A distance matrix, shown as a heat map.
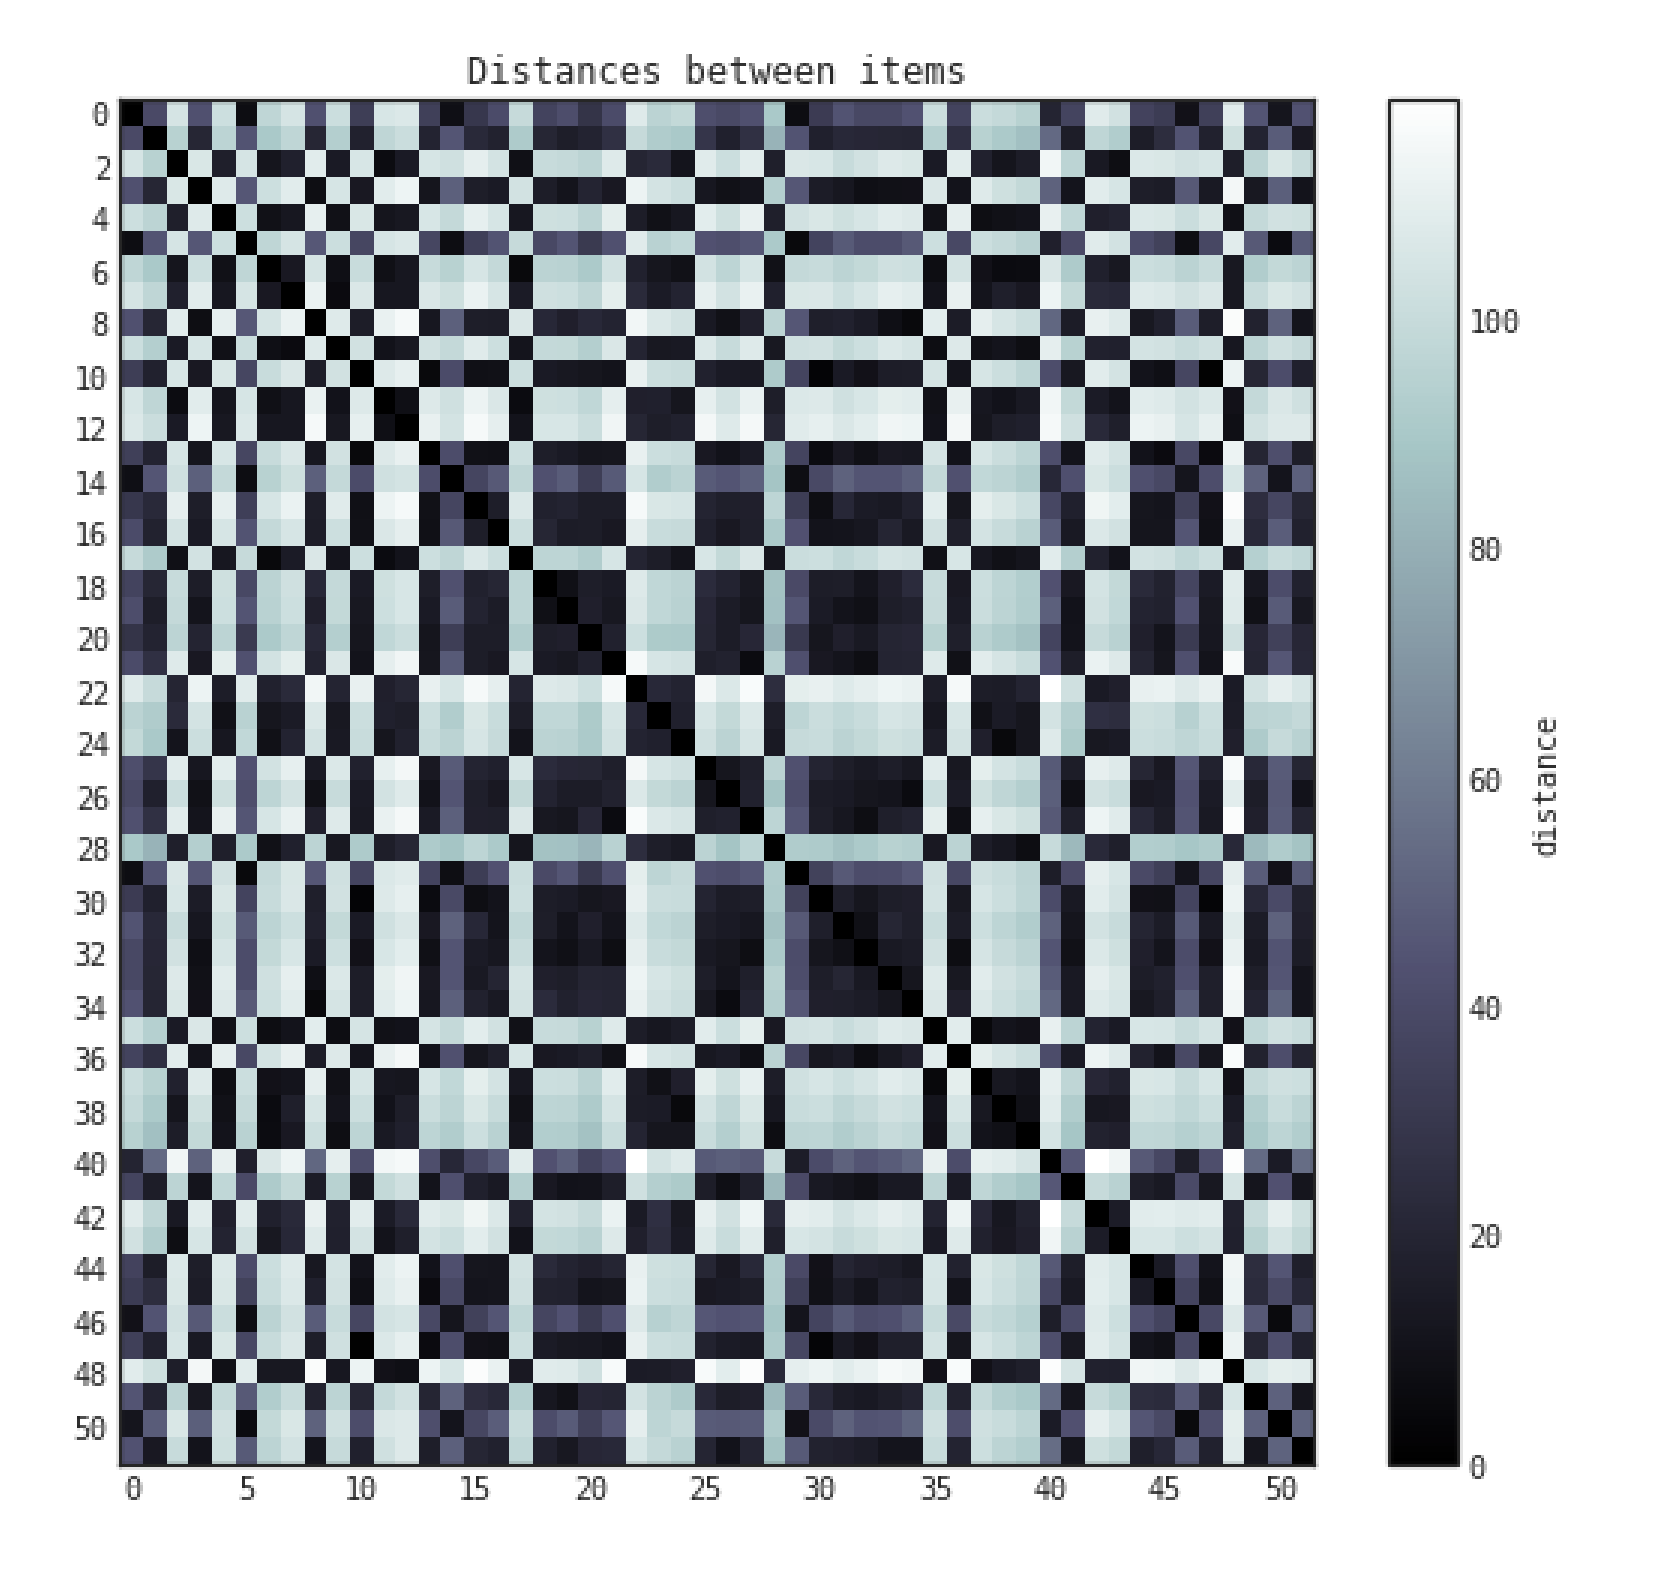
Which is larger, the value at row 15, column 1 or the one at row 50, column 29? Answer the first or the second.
the first
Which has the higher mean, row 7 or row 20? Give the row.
7
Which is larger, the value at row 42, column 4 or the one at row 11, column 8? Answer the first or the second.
the second
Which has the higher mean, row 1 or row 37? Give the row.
37
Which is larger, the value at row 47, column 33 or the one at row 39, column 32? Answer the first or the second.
the second
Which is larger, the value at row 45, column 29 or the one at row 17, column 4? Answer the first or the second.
the first
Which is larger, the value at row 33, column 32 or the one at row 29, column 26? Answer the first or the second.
the second
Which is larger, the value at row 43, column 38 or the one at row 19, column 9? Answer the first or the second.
the second
